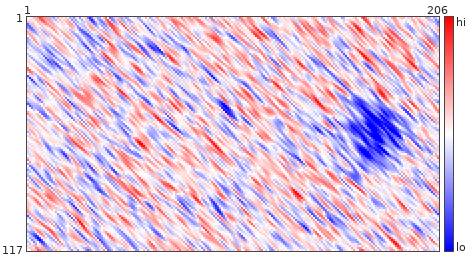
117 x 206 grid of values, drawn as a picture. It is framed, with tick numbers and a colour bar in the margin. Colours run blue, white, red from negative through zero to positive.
Average level on the scale: 50%. Grain: diagonal, down to the right. Dips: one, in the middle right. Odd rows or columns: none. Slope: none. Ninth with the lowest average: middle right. Mirror symmetry: none.
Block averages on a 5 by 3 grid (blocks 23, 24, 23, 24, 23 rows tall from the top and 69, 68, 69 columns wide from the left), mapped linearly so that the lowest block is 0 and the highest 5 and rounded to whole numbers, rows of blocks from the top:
355 / 444 / 440 / 443 / 444
